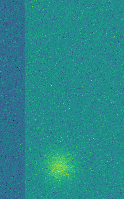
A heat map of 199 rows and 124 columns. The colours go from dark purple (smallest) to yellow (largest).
Average level on the scale: 50%. Ninth with the highest average: bottom middle. Seam: vertical, 20% of the way across, the right part higher. Bumps: one, in the bottom middle.
